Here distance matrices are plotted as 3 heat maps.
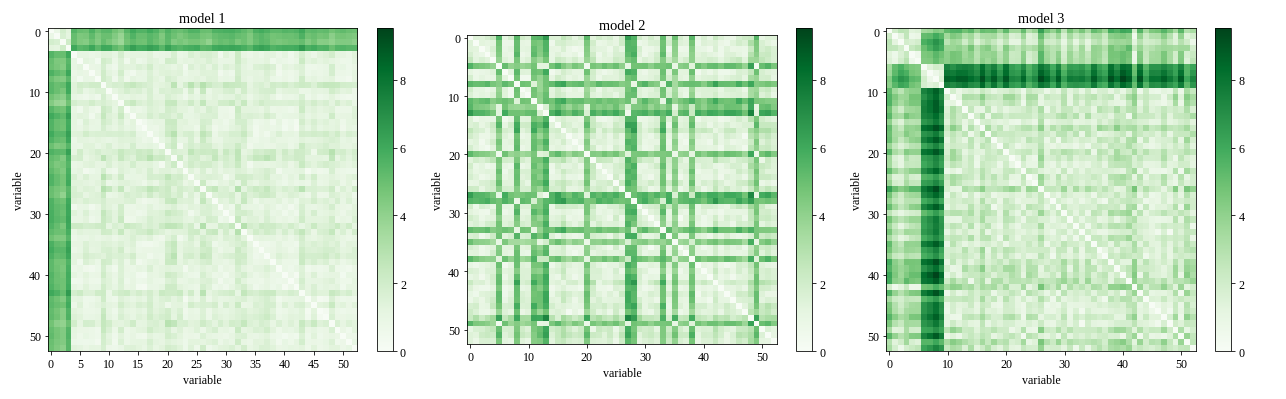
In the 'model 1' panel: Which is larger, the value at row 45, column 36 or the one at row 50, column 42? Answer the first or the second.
the first
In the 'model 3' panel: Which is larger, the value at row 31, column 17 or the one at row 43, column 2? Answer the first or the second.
the second
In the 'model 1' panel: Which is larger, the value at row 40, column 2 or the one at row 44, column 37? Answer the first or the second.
the first
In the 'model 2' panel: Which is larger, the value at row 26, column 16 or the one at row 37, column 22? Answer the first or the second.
the first
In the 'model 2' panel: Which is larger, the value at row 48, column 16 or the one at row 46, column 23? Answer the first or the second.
the first
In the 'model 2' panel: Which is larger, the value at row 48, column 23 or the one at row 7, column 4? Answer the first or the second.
the first
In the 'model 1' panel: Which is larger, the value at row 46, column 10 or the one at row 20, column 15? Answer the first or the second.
the second
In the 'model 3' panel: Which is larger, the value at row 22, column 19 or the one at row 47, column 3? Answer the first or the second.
the second
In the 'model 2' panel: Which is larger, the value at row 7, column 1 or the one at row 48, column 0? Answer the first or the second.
the second
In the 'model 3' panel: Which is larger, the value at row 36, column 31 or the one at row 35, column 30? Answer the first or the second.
the second
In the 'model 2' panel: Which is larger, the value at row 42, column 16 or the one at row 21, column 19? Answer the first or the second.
the second
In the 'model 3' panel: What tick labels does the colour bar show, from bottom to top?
0, 2, 4, 6, 8
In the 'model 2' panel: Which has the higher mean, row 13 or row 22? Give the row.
13
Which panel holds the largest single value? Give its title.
model 3
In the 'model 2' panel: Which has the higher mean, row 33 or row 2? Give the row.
33
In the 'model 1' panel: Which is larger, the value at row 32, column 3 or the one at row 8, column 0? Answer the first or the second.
the first
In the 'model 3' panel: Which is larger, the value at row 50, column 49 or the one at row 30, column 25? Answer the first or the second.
the first
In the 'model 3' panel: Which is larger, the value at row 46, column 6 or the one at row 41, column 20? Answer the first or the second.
the first
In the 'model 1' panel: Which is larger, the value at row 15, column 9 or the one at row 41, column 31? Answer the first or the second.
the first
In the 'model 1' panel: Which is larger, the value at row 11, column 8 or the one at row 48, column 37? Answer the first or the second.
the second
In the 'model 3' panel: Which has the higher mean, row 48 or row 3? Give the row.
3
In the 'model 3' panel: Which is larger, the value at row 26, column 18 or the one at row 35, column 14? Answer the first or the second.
the first
